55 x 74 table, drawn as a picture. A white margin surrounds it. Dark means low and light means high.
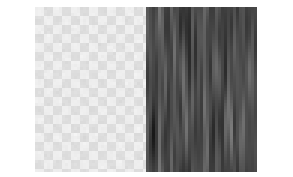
The table splits into one row of 2 panels. Panel 1,1: very high, checkered, faint in contrast. Panel 1,2: low, streaked downward.
